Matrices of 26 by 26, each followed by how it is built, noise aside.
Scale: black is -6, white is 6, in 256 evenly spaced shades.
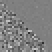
lower triangular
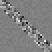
banded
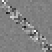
banded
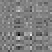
low rank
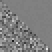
lower triangular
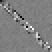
banded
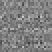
low rank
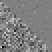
lower triangular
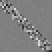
banded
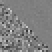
lower triangular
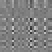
low rank
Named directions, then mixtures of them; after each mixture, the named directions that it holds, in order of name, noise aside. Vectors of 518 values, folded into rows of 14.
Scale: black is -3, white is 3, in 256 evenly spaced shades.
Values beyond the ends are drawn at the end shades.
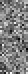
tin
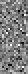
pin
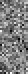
tin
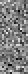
pin, tin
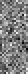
pin, tin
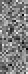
pin, tin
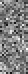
tin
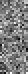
tin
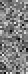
tin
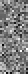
tin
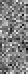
pin, tin
